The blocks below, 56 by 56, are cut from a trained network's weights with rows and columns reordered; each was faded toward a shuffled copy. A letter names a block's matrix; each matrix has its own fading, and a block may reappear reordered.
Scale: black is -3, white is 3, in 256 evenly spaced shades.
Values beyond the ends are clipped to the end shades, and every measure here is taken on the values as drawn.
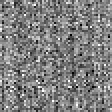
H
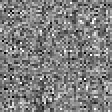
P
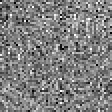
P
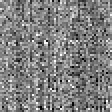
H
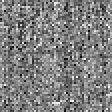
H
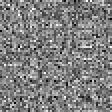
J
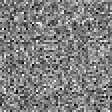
J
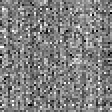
H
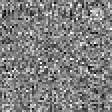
P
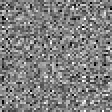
P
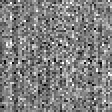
H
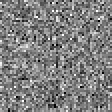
P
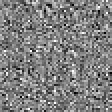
P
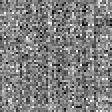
H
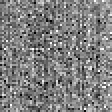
H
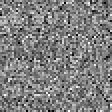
J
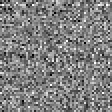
J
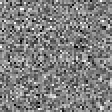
J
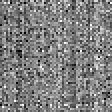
H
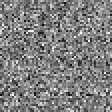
J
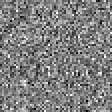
J
